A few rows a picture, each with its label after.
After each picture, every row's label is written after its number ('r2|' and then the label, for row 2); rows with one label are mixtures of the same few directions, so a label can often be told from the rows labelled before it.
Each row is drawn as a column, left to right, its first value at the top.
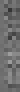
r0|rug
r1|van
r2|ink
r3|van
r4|ink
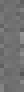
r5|rug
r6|rug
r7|rug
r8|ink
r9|van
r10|rug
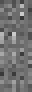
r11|rug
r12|ink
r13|van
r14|rug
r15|rug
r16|van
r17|van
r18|ink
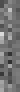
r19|rug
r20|van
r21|ink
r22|rug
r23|ink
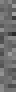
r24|rug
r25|van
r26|van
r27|van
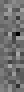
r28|rug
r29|van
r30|ink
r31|rug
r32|van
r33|ink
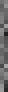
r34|rug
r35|rug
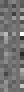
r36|van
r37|rug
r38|van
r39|van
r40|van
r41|van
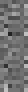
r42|van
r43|rug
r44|van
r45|van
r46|van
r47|ink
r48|ink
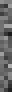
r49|van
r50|ink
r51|rug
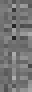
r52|ink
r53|rug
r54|ink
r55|ink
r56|ink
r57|ink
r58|ink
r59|rug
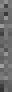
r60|rug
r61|van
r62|rug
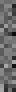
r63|rug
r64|rug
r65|van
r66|ink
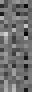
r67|van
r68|rug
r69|ink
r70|rug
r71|van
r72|van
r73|ink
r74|ink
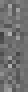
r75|rug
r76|rug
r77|ink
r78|ink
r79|ink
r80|rug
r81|van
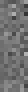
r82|ink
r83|rug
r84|van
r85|van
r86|rug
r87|rug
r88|van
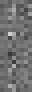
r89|ink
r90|ink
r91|van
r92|ink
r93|ink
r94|van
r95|ink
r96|van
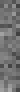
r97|rug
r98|ink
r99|rug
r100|van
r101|ink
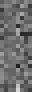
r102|ink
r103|rug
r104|van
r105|van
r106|rug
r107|van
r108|rug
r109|ink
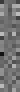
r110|van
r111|ink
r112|ink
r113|ink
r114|van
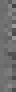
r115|ink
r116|rug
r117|van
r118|ink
